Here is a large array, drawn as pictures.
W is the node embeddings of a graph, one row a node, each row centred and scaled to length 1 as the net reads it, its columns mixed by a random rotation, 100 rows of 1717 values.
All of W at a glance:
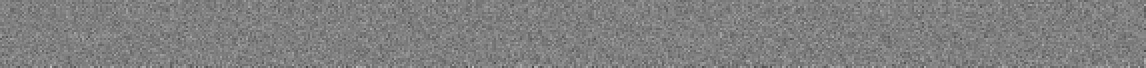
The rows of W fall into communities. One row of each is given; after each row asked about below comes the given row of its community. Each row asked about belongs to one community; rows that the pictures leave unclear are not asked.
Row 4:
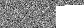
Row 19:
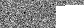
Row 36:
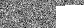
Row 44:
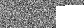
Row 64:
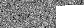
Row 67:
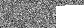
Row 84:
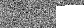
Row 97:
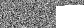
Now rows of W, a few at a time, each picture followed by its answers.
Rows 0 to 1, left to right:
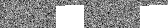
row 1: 19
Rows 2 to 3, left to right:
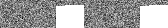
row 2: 67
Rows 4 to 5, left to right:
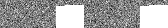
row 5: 19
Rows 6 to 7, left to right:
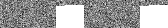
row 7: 36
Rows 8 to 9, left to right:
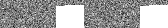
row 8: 97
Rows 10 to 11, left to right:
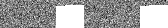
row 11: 84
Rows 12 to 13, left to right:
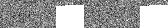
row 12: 64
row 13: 19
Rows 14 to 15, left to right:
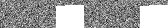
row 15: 19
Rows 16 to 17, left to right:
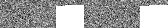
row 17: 19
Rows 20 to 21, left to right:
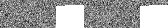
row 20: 67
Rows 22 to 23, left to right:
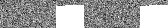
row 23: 64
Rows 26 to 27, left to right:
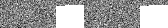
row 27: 44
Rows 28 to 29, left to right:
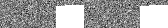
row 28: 64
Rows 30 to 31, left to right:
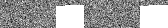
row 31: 36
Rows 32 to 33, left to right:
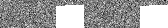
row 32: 67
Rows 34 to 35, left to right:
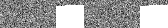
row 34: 84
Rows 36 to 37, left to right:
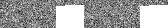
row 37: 44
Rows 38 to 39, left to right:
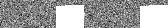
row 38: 64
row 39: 67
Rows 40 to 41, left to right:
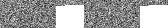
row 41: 97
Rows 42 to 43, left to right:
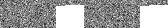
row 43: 4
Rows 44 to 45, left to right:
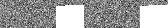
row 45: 4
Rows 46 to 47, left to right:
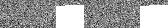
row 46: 19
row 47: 84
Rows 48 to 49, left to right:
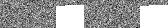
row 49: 44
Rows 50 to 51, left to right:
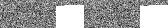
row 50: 97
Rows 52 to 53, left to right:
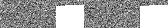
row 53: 67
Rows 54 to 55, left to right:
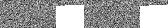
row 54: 44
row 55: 97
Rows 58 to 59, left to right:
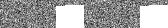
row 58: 36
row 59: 36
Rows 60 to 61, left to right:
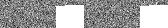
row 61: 64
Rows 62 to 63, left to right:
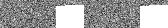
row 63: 84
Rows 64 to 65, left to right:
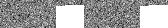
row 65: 97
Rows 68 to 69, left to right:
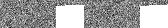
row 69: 64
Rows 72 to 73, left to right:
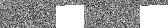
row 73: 84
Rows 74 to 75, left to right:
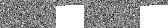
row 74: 64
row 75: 64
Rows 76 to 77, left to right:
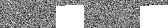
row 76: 19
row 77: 44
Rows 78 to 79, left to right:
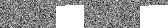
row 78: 4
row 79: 64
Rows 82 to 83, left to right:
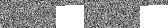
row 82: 36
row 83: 97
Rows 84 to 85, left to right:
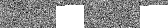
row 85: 36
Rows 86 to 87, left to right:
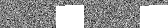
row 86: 4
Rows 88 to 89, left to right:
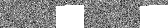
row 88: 67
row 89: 36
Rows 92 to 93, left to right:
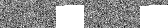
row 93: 97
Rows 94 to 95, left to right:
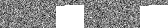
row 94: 4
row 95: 97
